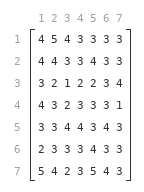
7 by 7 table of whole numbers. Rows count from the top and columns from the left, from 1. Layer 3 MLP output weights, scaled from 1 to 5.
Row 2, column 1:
4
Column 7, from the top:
3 3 4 1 3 3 3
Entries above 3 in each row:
3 3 1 1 3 1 4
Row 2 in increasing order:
3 3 3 3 4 4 4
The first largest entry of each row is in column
2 1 7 1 3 5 1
